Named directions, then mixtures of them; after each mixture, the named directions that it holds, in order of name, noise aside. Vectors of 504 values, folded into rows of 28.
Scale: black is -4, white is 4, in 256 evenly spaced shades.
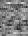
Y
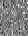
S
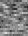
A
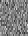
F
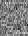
F, Y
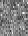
A, S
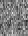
S, Y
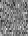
A, F, S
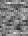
Y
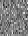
S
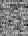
A, F, Y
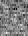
A, F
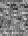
A, S, Y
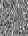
F, S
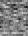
A, Y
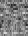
A, S, Y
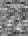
Y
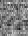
S, Y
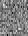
A, F, S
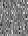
S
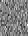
F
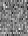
A, F, S
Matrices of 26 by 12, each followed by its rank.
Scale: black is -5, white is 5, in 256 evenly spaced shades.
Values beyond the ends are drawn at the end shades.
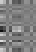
one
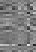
two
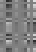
one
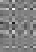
two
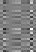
one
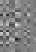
two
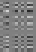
one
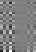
one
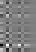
one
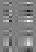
one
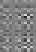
two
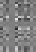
two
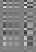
one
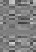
two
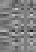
two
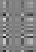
one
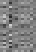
two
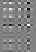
one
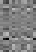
two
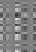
one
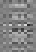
two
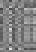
two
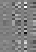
two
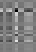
one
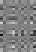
two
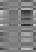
one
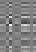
one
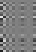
one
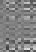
two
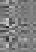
two
